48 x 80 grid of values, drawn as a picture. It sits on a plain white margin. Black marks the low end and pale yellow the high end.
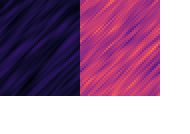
The table splits into one row of 2 panels. Panel 1,1: very low, slanting up to the right, faint in contrast. Panel 1,2: middling, slanting up to the right.
